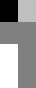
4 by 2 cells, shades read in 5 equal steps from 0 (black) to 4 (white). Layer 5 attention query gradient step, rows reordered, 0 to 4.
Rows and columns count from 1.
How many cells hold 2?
4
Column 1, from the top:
0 2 4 4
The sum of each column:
10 9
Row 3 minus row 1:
4 -1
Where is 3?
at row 1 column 2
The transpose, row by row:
0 2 4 4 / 3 2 2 2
